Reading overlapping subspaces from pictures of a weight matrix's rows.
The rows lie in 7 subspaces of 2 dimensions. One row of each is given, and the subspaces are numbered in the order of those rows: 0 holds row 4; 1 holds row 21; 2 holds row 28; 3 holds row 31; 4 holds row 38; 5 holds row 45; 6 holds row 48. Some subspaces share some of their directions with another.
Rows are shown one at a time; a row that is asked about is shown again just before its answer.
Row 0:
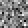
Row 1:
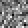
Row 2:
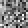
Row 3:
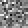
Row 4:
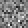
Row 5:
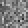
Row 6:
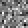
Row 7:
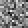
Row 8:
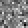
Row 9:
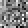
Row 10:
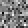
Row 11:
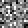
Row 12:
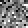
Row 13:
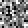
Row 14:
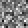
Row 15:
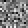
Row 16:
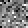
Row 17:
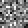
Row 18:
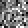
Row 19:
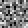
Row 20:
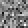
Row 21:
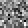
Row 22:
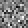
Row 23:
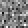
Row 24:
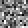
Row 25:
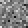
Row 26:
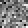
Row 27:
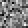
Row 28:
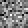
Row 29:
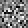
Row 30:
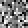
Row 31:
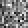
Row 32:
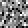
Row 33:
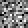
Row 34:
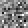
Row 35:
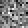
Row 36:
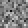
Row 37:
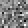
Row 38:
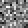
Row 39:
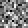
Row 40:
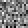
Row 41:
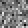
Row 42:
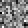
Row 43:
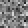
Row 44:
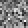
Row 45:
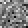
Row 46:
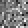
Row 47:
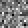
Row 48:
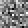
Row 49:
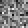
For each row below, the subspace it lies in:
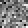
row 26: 5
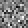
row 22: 0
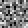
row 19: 4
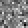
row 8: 1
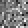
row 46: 3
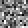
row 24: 4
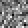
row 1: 0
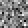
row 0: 1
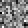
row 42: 4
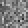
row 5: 3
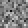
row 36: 6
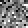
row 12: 5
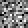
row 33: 2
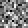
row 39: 6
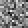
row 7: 6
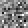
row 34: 2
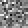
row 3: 2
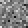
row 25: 5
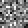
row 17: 4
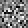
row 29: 0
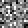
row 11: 4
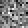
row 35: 6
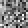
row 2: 3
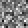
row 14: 6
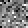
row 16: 5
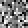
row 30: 3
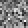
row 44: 1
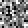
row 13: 4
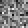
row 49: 6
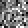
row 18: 3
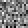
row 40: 1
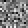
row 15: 1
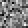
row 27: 2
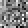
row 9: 3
